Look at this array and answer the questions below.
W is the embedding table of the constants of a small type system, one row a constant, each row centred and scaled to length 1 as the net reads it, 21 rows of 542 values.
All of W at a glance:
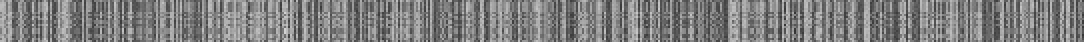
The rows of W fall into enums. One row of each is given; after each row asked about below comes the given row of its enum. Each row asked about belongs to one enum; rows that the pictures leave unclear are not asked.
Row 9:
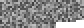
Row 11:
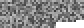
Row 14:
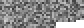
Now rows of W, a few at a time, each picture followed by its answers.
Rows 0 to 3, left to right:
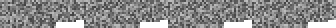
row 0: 11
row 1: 9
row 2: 9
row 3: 9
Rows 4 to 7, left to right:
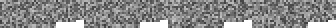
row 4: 9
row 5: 9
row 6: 14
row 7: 11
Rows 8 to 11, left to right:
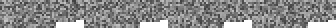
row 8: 14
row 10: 11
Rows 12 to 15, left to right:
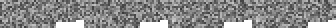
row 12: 9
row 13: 11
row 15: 14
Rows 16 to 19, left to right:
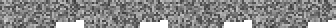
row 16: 14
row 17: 11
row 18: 11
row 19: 14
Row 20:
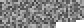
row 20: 9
